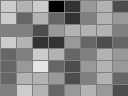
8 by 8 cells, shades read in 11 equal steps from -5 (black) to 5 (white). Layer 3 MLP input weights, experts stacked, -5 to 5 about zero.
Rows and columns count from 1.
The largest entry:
4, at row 6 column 3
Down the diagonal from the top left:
3 -1 -2 -3 -1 1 2 -2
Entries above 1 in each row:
4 3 3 2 3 2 3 3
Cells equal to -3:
4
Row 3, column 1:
0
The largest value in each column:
3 3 4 2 2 2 2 1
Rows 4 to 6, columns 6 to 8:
-1 -2 -1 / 0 2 1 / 1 2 1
